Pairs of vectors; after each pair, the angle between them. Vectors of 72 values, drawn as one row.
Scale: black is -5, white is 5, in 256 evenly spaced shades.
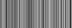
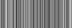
partly opposed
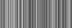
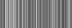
nearly parallel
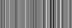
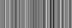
nearly parallel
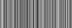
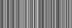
nearly opposite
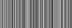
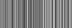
partly aligned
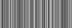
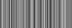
nearly opposite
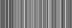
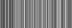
nearly parallel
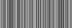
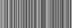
orthogonal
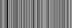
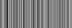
nearly parallel
